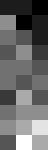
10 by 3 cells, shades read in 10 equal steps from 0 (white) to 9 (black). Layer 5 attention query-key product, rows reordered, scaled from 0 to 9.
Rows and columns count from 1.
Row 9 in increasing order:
1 3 4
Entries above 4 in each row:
3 2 3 2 3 3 2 1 0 1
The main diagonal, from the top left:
8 9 8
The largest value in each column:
8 9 9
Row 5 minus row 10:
-1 5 3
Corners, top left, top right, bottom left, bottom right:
8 9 6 3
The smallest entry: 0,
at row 10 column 2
